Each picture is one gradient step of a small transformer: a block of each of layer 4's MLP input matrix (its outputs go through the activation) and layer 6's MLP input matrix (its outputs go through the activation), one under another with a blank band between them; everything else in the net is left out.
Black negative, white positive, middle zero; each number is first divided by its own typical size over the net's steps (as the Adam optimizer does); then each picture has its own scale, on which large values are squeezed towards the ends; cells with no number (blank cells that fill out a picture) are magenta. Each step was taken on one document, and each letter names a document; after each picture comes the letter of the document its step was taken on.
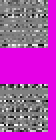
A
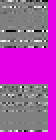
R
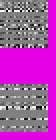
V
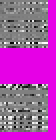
A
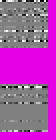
R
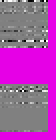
R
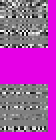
V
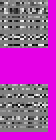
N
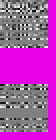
V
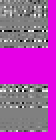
R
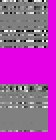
R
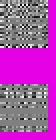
V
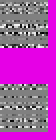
V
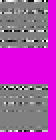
R
